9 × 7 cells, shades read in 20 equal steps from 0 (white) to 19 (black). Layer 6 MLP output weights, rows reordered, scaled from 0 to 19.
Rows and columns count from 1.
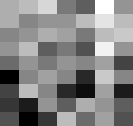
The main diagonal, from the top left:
6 9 6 10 9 4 17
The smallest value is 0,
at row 1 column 6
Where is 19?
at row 6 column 1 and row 9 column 2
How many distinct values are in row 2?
5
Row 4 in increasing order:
1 5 8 8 10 12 13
